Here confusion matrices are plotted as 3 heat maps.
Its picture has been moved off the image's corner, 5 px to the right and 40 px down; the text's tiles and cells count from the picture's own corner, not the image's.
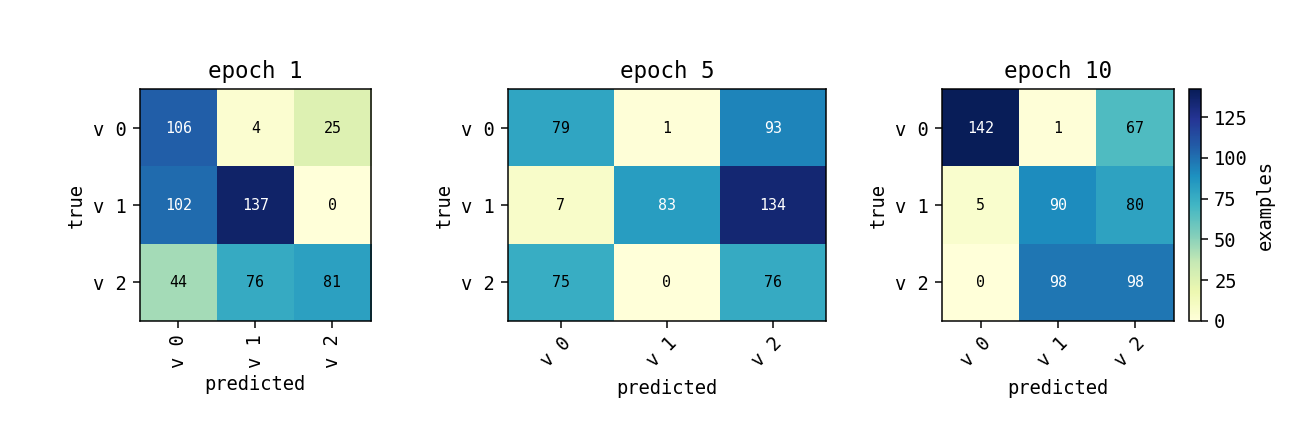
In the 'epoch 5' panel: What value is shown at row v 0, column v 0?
79
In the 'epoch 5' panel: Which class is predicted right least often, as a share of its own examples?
v 1
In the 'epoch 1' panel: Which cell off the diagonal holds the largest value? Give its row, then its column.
v 1, v 0
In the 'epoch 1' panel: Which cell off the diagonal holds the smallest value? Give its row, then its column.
v 1, v 2
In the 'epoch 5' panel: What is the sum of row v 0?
173
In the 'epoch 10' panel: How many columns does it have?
3
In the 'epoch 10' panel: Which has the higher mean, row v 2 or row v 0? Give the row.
v 0
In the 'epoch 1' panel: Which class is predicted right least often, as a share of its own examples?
v 2
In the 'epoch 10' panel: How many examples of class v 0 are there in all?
210
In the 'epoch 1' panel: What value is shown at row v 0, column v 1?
4
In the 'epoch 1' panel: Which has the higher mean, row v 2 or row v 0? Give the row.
v 2
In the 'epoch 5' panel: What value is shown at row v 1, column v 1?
83
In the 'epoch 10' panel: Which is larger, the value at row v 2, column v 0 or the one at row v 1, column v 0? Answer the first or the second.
the second
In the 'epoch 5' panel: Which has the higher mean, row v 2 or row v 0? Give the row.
v 0
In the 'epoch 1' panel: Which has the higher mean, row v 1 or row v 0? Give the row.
v 1
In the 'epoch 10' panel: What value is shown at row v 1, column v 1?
90
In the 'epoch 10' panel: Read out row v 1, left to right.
5 90 80
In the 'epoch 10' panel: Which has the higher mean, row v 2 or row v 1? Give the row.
v 2
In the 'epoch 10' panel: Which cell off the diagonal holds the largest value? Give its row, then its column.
v 2, v 1
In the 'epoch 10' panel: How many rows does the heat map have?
3
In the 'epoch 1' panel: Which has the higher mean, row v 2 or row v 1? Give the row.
v 1
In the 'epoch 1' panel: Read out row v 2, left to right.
44 76 81
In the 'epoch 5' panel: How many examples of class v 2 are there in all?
151
